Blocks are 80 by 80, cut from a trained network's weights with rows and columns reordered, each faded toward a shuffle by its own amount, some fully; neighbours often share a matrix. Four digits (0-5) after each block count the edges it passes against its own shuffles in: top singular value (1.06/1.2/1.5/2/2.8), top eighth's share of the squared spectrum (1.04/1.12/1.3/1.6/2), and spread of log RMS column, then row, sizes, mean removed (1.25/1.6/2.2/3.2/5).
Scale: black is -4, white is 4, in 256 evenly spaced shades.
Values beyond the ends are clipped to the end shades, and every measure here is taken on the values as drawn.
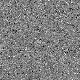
2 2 0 1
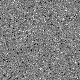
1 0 0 0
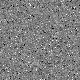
0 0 0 0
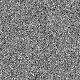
0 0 0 0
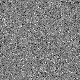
0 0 0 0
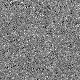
0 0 0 0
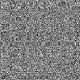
4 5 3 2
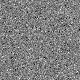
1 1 0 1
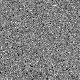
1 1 0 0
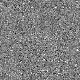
2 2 1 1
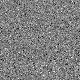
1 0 0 0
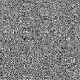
3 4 2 1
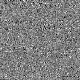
2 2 0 2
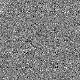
2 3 1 2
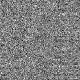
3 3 1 0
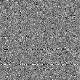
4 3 2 2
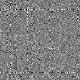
3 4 3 2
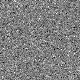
1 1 0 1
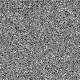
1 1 0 0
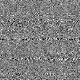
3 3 1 3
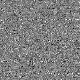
2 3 0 2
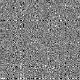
4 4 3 2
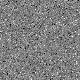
1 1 0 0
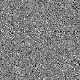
2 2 1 1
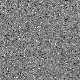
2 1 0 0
